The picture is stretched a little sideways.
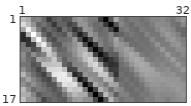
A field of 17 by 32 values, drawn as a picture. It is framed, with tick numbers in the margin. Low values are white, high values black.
Ninth with the highest average: top middle. Calmest part: bottom right. Seam: vertical, 60% of the way across, the right part calmer. Slope: none. Mirror symmetry: none. Grain: diagonal, down to the right.
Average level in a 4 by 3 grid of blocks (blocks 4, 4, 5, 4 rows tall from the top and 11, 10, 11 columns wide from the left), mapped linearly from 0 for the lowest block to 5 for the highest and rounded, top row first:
352 | 242 | 020 | 131
